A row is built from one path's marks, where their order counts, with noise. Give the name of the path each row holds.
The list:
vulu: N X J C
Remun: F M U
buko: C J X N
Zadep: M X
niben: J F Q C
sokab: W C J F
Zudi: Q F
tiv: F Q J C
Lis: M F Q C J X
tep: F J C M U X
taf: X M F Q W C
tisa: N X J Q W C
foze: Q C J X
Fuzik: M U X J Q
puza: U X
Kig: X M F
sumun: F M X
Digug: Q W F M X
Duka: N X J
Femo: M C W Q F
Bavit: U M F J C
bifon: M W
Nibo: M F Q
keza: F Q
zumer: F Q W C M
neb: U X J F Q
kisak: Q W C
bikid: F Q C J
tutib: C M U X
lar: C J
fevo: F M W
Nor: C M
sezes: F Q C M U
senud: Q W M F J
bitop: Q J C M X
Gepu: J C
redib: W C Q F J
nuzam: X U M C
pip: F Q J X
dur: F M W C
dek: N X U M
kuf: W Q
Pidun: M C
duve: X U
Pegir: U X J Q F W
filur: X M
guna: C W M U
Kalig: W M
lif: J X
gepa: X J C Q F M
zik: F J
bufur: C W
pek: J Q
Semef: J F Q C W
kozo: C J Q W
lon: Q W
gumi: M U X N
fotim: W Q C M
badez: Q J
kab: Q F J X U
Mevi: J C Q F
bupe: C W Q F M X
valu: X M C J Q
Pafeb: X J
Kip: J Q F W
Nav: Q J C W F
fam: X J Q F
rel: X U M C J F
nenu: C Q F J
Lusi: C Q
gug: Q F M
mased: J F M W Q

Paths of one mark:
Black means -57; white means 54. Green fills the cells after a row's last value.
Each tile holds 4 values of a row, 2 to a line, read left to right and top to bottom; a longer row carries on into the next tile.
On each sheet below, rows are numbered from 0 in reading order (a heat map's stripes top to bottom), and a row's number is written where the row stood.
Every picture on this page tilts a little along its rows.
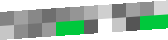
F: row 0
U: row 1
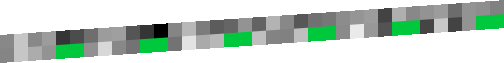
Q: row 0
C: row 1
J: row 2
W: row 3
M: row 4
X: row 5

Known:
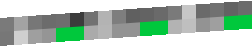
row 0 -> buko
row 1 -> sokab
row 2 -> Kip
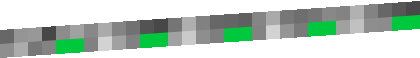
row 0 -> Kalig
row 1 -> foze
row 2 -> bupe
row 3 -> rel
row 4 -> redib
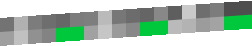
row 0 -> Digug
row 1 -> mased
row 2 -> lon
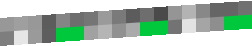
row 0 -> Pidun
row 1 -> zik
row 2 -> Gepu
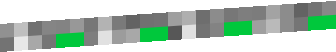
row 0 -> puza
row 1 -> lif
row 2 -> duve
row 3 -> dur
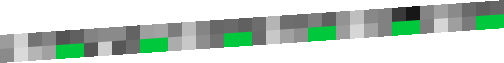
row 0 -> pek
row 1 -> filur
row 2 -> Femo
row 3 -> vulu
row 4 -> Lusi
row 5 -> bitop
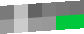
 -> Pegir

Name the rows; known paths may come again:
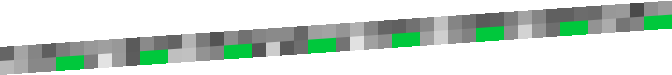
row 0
fevo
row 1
Pidun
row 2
bifon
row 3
filur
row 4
Gepu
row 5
Mevi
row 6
guna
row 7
Kalig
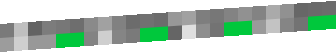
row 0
Pegir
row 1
gepa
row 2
nuzam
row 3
zumer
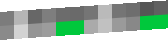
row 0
kab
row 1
Nav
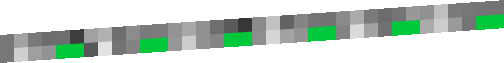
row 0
buko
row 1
duve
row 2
bikid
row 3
neb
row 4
Bavit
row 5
Nibo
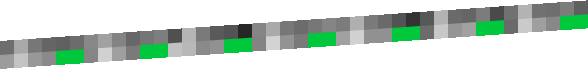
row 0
senud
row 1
tep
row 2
bufur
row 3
rel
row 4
nenu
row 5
Duka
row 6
vulu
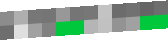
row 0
gumi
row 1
Kip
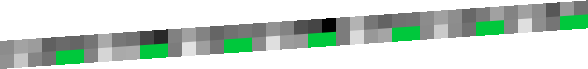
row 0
fotim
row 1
badez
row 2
tutib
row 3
lar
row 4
lif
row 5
Remun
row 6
Zadep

